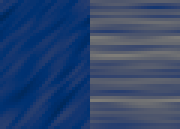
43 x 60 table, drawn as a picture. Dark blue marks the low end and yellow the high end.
It is made of 1 by 2 panels. Panel 1,1: very low, slanting up to the right, faint in contrast. Panel 1,2: low, streaked across.
